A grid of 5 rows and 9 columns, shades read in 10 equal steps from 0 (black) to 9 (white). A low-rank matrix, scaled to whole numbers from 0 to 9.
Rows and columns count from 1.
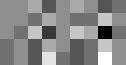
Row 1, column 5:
5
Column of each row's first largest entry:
3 8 3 8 8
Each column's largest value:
5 5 7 8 5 7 6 9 5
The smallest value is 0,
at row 3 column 8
